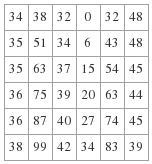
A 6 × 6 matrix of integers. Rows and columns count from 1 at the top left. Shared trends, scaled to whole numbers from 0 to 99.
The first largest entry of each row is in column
6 2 2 2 2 2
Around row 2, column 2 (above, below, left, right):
38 63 35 34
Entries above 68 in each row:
0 0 0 1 2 2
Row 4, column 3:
39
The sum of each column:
214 413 224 102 349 269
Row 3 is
35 63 37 15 54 45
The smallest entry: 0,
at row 1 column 4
